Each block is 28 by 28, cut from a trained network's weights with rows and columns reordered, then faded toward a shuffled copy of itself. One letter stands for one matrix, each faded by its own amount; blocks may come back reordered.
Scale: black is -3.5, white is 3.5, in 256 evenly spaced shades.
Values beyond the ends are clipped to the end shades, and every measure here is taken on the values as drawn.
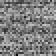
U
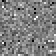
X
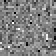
X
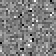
X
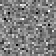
X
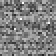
U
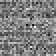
U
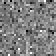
X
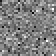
X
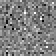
X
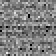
U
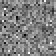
X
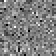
X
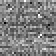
U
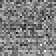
U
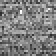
U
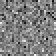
X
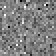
X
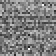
U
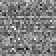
U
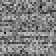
U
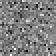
X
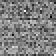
U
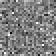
X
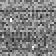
U
